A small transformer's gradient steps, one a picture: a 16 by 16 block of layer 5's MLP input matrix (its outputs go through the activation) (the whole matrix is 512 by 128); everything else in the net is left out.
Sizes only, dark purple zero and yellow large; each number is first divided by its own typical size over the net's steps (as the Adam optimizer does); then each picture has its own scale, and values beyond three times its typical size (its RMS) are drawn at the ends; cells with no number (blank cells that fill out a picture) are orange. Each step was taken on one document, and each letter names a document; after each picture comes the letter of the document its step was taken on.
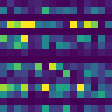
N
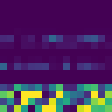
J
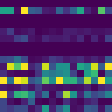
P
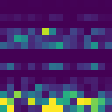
J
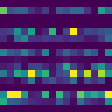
P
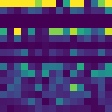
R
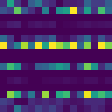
N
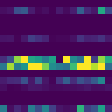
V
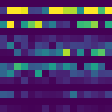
N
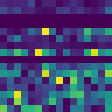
R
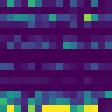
J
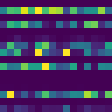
N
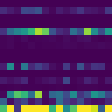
J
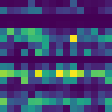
R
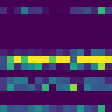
V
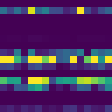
V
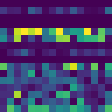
R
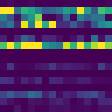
N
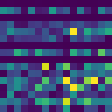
P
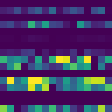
V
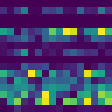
R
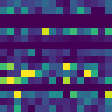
P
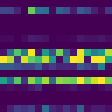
V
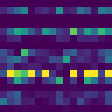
P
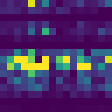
V
